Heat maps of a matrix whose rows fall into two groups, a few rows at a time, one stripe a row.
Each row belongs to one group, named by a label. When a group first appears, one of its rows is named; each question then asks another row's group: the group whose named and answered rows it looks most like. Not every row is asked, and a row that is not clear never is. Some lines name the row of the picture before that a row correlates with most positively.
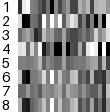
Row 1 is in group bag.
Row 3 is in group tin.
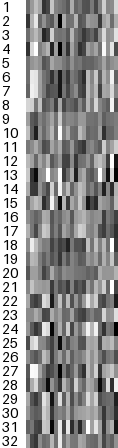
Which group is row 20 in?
tin
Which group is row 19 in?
bag
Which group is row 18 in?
bag
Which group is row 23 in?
tin
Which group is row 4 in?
bag
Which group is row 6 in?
bag
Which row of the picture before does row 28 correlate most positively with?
7
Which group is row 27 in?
bag
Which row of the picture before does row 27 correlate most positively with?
1
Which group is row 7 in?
bag
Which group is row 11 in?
tin
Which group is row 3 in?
tin
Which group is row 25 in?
bag
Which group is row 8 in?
bag
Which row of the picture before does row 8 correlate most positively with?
4
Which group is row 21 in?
bag
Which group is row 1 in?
tin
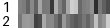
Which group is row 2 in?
tin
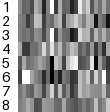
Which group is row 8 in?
tin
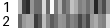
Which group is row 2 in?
tin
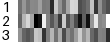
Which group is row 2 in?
tin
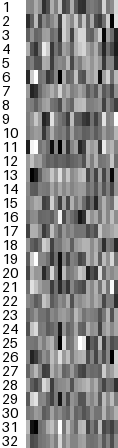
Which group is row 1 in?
tin
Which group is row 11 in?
bag
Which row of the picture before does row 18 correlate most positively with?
3
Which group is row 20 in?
tin
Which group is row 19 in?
bag
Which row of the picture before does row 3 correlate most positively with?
1
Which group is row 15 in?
tin
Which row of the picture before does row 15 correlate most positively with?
2
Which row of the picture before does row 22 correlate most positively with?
3
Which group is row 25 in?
tin
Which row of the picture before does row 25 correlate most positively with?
1
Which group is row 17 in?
tin
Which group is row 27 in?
tin
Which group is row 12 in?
bag
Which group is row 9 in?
tin
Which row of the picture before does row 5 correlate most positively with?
3
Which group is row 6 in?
bag
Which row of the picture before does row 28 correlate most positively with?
3
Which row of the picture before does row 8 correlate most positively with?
1
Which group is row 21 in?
bag
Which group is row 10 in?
tin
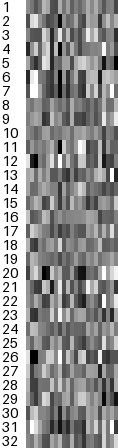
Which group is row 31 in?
bag
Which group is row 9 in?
tin
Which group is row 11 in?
tin
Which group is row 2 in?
bag
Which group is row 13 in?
bag
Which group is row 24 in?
bag
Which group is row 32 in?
tin
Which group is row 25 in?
tin
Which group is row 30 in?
bag
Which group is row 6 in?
bag
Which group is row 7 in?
bag
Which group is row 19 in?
bag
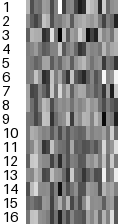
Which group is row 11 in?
tin
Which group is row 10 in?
bag
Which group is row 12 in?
bag
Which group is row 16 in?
bag
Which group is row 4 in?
tin
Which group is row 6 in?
tin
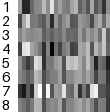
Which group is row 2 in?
bag
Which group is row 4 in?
bag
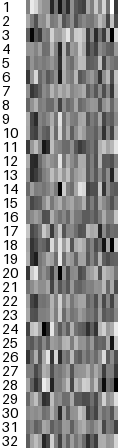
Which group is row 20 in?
bag
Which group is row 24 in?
tin
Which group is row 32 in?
tin
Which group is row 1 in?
bag
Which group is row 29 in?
tin
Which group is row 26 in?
bag
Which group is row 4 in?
tin
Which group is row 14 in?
tin
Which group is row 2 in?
bag
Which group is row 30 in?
tin
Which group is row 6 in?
bag
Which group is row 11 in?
tin
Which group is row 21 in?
bag
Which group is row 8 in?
bag
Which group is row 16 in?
tin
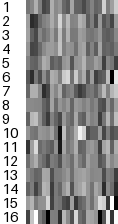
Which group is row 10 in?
tin
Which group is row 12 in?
bag
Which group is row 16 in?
bag
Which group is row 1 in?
tin
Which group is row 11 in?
bag
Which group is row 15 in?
bag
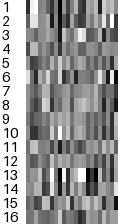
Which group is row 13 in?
tin
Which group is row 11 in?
bag
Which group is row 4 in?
bag
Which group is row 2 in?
bag
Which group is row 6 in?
bag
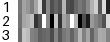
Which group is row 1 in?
bag
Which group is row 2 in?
tin
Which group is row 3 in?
bag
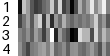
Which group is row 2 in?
bag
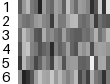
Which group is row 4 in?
bag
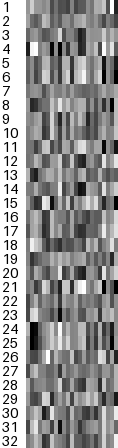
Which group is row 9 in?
tin
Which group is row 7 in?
tin
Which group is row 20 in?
tin
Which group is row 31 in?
bag
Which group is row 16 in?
tin
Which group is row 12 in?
tin
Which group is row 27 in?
bag
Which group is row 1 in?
bag
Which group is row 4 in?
bag
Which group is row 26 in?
bag
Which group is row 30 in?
tin
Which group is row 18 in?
bag
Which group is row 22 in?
bag
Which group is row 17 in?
tin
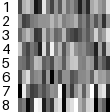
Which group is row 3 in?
tin
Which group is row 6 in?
bag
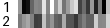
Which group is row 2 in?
tin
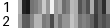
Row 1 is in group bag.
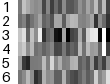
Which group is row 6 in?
tin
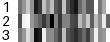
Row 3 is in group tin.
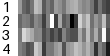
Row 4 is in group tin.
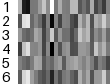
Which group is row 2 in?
bag
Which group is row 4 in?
bag
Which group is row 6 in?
bag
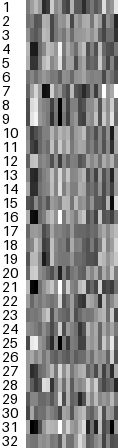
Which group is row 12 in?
bag
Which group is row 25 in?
bag
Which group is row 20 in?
bag
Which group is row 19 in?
tin
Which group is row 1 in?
tin
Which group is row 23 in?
bag
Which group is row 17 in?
tin
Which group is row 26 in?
bag
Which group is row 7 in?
tin
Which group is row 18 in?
tin
